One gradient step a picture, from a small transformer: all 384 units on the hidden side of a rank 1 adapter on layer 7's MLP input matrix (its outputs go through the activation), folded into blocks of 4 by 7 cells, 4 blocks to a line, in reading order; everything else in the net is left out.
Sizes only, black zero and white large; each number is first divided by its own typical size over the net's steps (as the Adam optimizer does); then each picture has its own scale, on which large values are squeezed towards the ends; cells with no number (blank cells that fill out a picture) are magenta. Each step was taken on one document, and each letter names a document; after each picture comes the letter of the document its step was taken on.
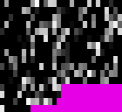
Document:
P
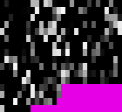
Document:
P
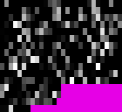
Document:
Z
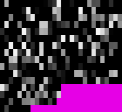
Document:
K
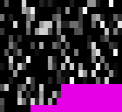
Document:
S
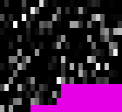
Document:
S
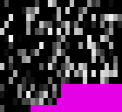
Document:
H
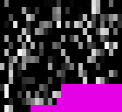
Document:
Z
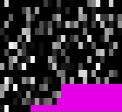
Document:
Z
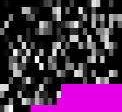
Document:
K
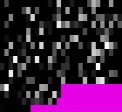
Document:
Z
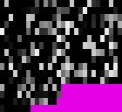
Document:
H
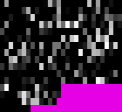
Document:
Z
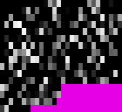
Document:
K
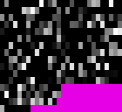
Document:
S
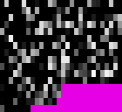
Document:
H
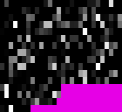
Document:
Z
